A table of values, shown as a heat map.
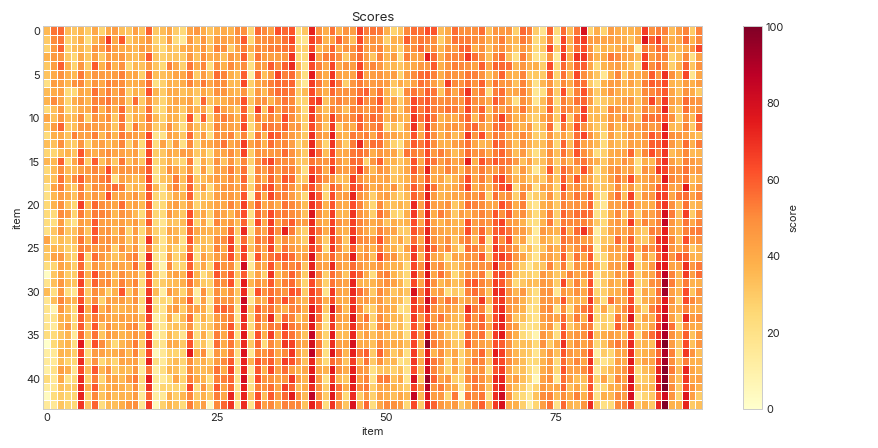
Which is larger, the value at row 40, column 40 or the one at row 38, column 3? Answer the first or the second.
the first
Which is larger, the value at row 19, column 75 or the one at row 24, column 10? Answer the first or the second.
the second
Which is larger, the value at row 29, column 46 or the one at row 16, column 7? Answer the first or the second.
the second
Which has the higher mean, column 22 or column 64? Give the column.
64
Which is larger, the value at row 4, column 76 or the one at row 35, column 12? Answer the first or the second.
the first
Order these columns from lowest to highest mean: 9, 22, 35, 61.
22, 61, 9, 35
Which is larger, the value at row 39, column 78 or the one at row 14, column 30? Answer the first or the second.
the first
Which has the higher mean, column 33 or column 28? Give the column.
33
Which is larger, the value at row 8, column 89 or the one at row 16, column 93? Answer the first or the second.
the first
